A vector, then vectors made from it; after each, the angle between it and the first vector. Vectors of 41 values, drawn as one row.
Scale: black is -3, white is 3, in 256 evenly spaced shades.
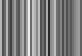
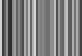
partly aligned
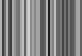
nearly parallel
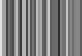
orthogonal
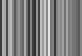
nearly opposite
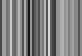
nearly opposite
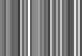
partly aligned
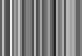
partly opposed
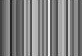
orthogonal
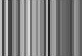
nearly parallel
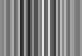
partly opposed
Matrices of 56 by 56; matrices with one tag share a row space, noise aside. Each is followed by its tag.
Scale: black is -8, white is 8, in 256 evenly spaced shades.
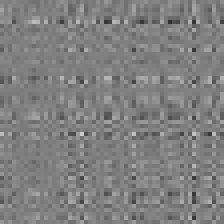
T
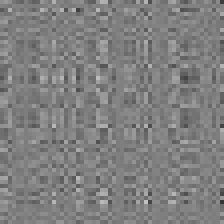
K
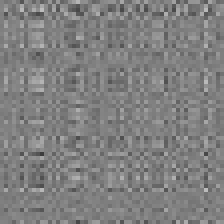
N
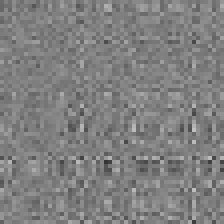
T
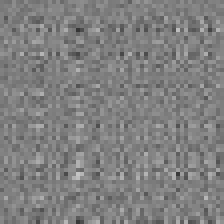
N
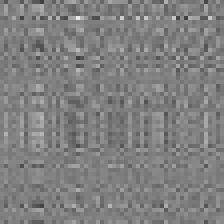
N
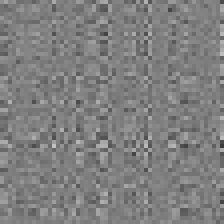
K
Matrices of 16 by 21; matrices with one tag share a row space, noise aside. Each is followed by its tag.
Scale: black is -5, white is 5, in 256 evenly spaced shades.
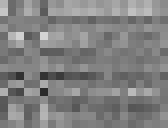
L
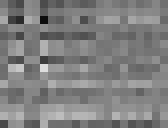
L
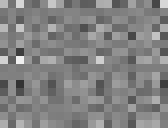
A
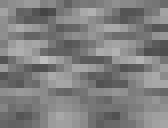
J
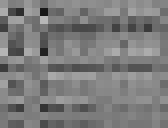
L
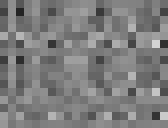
A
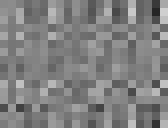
A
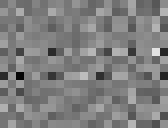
A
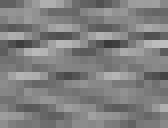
J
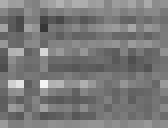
L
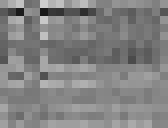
L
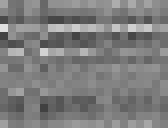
L
